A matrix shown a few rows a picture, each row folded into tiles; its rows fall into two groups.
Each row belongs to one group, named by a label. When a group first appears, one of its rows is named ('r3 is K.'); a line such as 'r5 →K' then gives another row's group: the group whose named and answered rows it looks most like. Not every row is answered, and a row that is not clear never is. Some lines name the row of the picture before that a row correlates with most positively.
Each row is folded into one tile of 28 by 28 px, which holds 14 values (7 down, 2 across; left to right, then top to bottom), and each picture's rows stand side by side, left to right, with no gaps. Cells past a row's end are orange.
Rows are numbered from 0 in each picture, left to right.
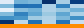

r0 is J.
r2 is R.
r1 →R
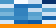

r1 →R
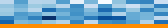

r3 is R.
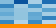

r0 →R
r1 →R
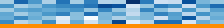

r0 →R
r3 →J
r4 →R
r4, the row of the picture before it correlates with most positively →0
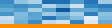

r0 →J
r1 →R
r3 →J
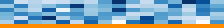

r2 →J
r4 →J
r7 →J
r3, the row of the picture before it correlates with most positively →1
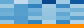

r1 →R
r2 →R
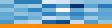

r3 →J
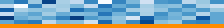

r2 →R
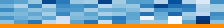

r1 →R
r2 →J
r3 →R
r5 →J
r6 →J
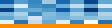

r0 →J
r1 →J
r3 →J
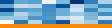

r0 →J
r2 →R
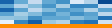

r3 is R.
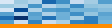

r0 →R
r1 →R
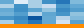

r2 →J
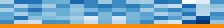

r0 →R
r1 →J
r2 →R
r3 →J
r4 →J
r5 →R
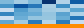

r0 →J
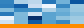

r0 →J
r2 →R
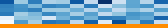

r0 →J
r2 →R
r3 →R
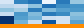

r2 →J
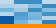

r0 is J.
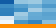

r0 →J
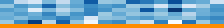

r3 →J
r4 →R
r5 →J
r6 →J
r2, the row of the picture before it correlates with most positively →1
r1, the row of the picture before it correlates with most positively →1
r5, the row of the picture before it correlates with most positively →0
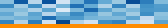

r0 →R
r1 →R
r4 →R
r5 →J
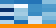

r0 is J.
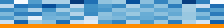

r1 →J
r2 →R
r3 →J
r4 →R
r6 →R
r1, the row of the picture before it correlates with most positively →1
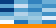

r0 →J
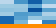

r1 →J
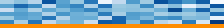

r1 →R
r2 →J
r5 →R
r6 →J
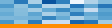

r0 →R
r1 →R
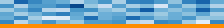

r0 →R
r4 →R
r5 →J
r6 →R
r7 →J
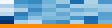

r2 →R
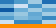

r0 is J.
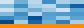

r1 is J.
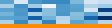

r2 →J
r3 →R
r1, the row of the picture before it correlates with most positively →1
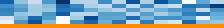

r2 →J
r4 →R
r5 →R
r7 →J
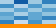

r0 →R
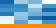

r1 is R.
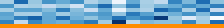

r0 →R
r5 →R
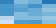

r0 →J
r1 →R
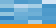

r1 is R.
